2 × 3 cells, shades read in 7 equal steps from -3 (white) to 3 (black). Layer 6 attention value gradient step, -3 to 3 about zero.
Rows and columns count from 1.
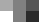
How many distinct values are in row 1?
3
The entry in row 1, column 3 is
1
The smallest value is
-3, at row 2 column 1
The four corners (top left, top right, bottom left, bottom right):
-1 1 -3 2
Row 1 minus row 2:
2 0 -1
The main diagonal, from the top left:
-1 0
